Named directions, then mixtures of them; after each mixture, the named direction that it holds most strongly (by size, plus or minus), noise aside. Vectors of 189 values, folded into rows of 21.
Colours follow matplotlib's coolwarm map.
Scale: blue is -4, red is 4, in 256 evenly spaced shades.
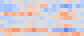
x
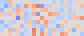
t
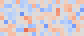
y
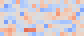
y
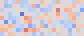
y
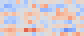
x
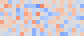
t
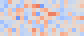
t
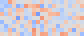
t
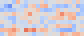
x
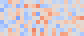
t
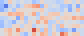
t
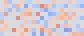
t
